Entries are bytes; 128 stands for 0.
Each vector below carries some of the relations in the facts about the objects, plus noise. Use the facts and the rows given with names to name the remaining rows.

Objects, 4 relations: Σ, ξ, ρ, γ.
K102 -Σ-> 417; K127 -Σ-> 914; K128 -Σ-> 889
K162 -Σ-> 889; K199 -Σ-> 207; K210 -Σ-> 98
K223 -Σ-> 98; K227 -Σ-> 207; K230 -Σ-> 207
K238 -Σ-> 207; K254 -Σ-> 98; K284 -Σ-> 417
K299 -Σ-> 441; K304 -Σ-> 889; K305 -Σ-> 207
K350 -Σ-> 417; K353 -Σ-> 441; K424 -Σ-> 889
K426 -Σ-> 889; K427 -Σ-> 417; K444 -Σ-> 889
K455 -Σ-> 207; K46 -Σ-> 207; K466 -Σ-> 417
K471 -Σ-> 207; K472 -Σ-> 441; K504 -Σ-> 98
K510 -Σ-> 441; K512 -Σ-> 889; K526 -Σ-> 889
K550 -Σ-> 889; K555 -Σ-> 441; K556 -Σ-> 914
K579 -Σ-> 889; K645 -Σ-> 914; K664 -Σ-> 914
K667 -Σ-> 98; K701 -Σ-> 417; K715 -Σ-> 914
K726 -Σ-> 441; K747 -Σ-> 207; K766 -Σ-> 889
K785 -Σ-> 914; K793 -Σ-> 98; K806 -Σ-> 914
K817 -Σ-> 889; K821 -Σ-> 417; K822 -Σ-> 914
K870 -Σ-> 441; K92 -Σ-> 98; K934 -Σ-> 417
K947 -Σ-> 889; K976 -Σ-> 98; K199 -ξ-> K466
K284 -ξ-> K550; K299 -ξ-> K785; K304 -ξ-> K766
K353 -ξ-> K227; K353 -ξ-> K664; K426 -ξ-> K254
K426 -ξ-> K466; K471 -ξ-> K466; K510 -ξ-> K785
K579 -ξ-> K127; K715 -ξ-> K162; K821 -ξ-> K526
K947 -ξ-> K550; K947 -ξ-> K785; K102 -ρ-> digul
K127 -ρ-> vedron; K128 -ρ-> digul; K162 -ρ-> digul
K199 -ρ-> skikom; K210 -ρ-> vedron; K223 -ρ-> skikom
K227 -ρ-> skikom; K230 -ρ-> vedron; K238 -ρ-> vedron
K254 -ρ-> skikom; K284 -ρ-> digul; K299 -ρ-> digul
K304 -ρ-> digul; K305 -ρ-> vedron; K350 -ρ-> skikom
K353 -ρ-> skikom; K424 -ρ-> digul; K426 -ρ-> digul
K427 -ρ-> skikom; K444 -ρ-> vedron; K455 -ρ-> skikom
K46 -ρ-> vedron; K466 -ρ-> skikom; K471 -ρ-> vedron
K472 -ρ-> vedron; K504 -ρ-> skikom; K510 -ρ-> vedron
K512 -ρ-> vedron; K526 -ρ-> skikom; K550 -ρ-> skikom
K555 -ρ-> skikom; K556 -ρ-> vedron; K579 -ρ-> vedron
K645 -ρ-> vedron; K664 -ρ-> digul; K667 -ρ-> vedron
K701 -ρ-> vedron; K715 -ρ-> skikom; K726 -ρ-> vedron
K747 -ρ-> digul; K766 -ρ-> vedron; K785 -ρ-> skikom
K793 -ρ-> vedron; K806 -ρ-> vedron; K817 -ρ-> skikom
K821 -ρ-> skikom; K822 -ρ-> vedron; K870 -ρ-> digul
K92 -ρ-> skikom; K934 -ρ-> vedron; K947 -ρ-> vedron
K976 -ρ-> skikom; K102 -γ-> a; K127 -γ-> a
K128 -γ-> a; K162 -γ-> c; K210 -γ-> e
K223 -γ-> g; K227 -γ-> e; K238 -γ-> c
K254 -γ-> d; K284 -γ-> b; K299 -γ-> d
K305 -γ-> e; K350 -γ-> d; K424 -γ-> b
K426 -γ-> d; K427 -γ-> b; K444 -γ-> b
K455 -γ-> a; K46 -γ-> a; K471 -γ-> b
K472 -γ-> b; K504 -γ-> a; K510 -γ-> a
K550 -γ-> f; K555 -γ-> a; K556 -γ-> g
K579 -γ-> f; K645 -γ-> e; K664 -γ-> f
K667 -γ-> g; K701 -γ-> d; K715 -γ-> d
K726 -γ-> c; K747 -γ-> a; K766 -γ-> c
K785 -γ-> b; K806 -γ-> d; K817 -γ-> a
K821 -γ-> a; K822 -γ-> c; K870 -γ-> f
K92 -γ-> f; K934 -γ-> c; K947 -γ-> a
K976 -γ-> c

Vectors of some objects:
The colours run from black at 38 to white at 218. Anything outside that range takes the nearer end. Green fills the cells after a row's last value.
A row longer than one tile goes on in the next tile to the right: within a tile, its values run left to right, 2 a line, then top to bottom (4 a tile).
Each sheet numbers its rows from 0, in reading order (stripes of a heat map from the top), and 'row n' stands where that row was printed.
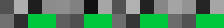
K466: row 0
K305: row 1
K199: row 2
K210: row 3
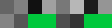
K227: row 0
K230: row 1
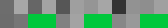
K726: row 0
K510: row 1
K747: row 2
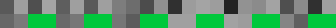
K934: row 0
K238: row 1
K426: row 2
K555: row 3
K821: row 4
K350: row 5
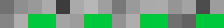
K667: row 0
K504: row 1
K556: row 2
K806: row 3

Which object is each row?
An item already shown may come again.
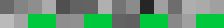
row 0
K785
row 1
K284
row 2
K701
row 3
K127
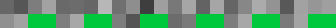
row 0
K424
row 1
K471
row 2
K299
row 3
K726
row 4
K947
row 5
K510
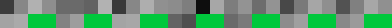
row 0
K817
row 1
K471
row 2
K817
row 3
K305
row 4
K766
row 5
K128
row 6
K128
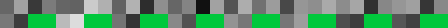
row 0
K526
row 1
K664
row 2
K353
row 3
K227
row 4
K976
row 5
K46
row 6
K512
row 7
K512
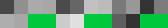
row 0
K223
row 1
K92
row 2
K304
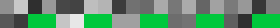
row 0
K793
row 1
K550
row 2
K427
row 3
K726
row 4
K304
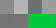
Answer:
K822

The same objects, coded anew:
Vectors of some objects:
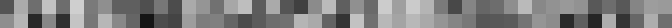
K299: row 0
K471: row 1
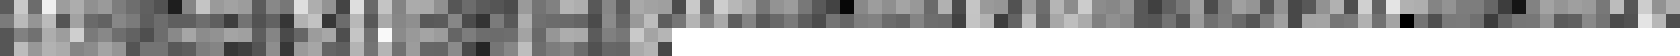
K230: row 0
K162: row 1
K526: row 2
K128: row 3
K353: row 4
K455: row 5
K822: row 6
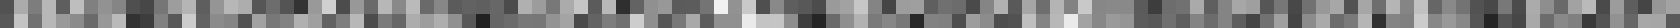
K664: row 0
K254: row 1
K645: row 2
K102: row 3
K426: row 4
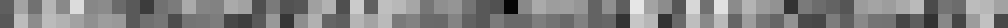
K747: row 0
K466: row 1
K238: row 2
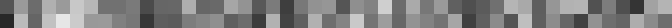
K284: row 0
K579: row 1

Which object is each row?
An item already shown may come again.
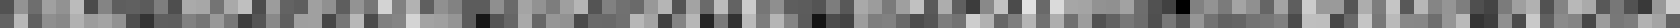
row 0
K350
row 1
K806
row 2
K299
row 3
K304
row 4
K664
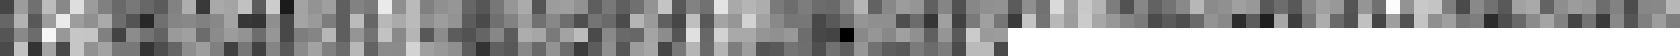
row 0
K223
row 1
K127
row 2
K444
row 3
K471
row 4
K472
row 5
K472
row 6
K701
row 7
K304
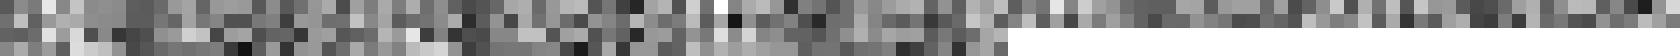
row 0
K947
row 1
K550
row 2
K726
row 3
K510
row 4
K870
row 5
K305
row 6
K227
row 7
K46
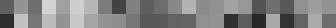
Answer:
K471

